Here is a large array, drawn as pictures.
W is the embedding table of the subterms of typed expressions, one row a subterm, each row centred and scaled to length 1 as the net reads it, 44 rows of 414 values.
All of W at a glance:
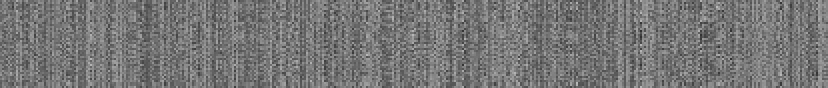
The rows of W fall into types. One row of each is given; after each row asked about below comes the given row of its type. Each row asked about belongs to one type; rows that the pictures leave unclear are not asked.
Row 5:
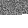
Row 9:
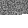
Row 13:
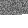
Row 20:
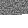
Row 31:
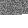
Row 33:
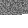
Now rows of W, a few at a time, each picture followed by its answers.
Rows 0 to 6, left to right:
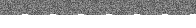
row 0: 9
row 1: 9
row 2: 5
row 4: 9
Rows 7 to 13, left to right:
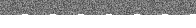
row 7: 13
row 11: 33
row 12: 5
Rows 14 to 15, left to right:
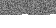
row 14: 9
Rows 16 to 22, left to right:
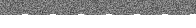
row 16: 33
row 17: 20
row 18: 33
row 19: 5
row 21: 13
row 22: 9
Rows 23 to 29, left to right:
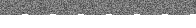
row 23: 20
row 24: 13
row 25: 9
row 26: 20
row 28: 31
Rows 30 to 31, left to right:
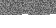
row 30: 33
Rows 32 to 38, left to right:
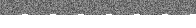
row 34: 13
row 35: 33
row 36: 5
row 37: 33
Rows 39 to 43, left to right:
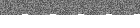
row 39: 33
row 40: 31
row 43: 9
